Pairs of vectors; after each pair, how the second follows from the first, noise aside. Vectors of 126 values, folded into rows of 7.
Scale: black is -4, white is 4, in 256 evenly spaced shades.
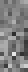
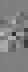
partly zeroed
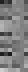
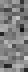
shuffled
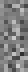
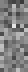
shuffled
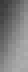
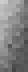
negated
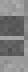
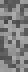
shuffled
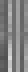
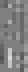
partly zeroed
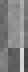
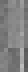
shrunk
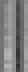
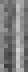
negated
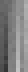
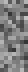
shuffled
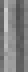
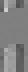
partly zeroed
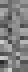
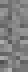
shrunk
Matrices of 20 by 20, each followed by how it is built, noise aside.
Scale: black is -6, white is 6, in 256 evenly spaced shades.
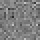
low rank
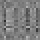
low rank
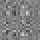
low rank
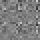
low rank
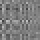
low rank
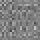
low rank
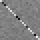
diagonal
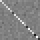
diagonal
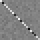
diagonal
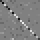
diagonal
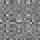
low rank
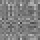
low rank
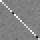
diagonal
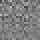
low rank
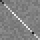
diagonal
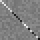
diagonal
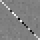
diagonal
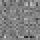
low rank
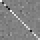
diagonal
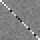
diagonal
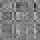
low rank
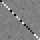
diagonal
